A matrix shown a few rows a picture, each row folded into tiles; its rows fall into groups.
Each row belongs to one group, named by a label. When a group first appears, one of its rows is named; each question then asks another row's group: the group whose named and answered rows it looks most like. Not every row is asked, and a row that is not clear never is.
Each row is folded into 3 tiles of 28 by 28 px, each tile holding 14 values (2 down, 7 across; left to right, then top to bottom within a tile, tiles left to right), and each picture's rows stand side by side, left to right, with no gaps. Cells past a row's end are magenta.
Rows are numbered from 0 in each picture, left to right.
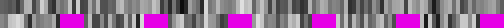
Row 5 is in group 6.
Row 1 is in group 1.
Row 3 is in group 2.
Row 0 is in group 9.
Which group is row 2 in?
2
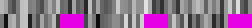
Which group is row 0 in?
6
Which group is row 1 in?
1
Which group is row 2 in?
1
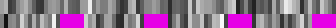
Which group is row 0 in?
6
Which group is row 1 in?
6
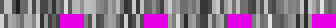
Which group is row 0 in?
2
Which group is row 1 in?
6
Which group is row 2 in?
6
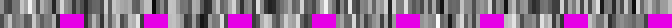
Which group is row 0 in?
9
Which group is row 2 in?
6
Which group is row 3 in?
2
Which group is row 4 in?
1
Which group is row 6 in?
2
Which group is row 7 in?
2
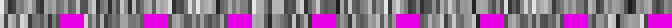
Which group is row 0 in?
6
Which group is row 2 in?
9
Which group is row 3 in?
6
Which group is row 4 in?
1
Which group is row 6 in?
9
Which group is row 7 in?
6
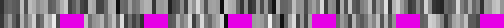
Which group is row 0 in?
9
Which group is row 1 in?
2
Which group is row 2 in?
9
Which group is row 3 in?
1
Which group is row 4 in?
1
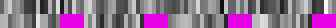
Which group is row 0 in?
2
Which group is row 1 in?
6
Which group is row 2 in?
9
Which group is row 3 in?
2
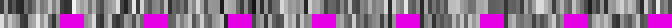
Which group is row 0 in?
2
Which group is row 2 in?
9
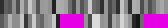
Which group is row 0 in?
9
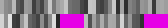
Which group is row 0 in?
6
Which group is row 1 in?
2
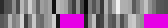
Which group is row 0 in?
9
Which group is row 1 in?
9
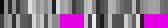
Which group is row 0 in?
1
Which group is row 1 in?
6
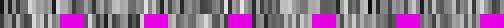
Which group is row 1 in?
1
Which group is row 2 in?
2
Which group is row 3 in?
1
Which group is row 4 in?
2
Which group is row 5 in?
1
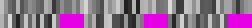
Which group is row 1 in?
6
